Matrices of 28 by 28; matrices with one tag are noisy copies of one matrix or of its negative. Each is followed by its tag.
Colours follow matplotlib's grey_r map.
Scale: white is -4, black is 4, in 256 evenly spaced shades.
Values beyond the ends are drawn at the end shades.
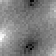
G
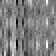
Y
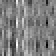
Y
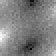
G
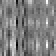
Y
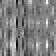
Y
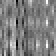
Y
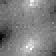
G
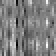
Y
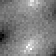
G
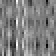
Y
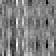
Y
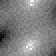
G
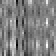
Y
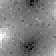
G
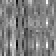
Y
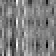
Y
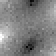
G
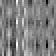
Y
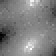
G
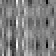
Y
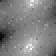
G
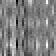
Y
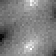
G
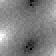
G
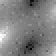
G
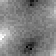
G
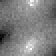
G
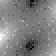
G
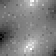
G
